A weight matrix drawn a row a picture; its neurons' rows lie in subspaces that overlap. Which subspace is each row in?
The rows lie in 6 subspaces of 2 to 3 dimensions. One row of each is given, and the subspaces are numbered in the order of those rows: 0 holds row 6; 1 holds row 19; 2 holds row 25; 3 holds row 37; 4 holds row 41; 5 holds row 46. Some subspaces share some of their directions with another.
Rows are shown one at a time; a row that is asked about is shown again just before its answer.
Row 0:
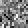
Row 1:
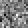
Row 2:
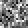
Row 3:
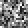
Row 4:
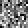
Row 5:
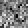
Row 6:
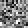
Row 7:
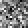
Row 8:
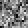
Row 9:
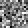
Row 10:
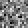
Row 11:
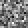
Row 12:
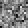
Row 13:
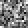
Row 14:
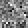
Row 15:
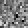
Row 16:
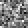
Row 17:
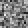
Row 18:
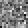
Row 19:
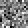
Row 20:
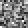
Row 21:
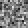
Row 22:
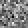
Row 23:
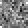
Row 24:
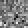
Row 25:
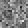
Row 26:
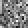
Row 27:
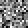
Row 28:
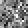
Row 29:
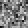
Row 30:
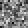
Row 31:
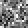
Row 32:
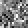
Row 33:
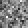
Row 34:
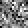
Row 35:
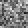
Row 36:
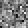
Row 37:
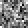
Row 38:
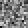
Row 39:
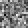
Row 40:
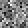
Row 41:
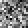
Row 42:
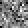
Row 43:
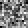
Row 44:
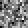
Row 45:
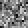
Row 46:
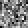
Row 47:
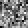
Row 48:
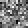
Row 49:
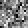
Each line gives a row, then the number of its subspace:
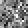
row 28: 1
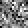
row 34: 3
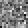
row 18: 2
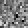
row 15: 0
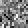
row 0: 1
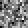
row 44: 4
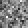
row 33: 4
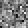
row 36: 2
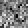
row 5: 4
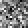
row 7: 4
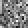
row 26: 5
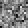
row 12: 2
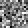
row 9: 1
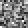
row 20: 0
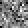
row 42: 3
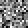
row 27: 1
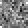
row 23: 3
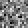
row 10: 4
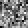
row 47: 5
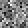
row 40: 2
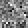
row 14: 2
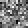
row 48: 0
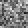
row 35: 4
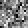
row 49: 1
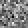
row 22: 3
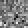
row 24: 0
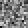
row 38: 0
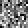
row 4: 5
